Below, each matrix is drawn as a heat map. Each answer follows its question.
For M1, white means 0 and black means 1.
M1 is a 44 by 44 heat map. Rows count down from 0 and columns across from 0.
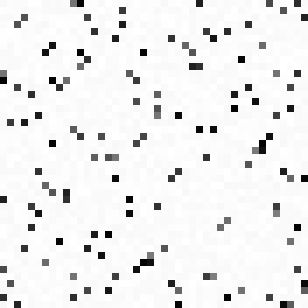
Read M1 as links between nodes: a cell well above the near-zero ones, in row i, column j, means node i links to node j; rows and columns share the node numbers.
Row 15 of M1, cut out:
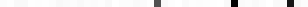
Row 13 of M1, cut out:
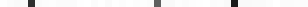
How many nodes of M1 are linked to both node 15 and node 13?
2
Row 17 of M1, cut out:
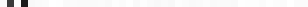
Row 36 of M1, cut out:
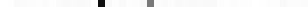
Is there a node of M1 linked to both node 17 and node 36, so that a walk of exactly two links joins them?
no
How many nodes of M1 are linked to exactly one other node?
3
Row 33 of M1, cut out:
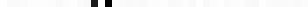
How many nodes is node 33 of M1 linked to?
2
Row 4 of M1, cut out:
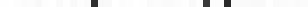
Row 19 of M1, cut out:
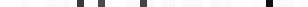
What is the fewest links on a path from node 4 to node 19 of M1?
4
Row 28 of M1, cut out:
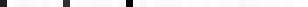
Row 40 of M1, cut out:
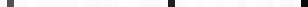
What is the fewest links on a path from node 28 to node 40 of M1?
5
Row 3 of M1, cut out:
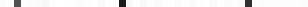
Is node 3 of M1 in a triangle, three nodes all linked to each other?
no
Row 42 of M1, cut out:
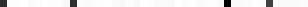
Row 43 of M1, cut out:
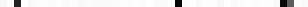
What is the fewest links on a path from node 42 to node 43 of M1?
5
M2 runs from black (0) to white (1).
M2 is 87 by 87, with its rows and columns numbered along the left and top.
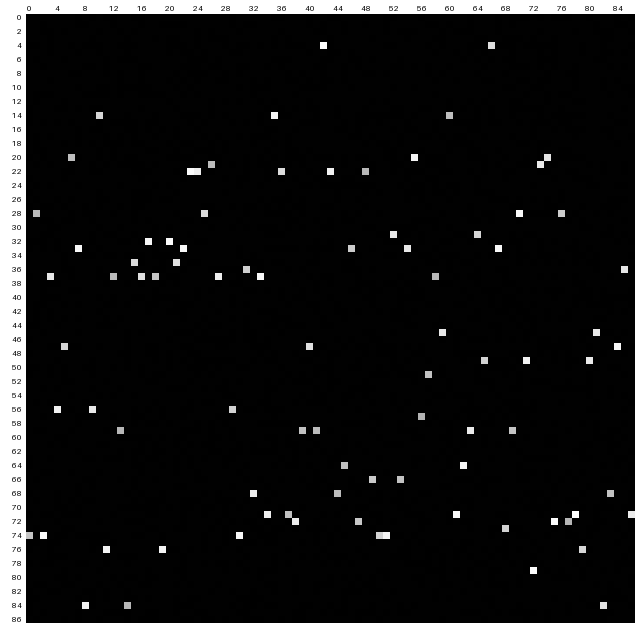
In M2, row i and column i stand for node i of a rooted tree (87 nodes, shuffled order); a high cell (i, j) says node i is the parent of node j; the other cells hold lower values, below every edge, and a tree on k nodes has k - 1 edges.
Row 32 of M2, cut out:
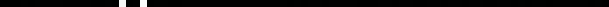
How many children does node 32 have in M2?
2
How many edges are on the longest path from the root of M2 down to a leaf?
29
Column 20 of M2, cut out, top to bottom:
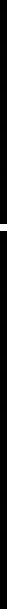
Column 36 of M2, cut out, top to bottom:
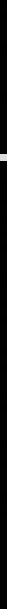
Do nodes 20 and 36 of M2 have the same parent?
no
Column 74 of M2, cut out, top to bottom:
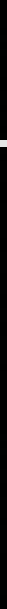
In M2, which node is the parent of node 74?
20
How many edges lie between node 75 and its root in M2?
4
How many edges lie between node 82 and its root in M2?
6
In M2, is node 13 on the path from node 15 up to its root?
no
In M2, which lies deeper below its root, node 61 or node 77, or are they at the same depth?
node 61
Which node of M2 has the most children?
37
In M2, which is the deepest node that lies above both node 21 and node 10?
14
